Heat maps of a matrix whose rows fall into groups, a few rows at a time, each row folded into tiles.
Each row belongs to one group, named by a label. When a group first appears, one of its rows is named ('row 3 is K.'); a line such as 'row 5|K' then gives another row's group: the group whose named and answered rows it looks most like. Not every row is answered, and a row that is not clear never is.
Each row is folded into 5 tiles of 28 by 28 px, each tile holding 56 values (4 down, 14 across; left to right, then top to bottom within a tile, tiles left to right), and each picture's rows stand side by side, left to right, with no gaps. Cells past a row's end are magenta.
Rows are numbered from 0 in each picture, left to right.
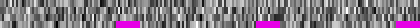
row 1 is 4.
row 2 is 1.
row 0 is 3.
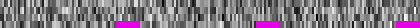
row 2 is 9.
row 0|1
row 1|3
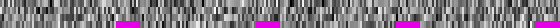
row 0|1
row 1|4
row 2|4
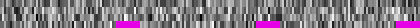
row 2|9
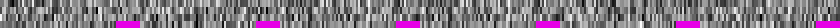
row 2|4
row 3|4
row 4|3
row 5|4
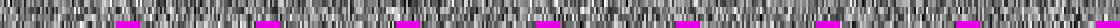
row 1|3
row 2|9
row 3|1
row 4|1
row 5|4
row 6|3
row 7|9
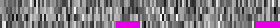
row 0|9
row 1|3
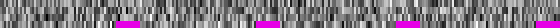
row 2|1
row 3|4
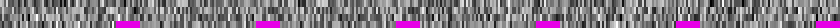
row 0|9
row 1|1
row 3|4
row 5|4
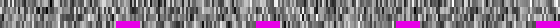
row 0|1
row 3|1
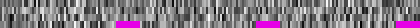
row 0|9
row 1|3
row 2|4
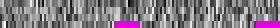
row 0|9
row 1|3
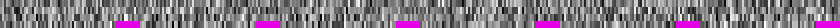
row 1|3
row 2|9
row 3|4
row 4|1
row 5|9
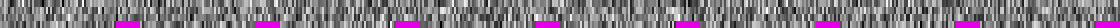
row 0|4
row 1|1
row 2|3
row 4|9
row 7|1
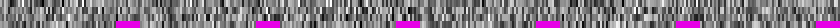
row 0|4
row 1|4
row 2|1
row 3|4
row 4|4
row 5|1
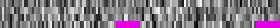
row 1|3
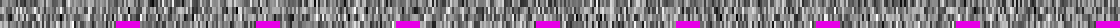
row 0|4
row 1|4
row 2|9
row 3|3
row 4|9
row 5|9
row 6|9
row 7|3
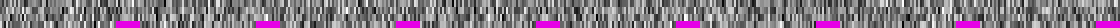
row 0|3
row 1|9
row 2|1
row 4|9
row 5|3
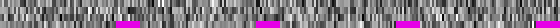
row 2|3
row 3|3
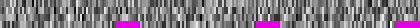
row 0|3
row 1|4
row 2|3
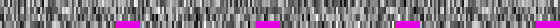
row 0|1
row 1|3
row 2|9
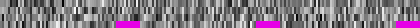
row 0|4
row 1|3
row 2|9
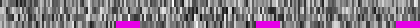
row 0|4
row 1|1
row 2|1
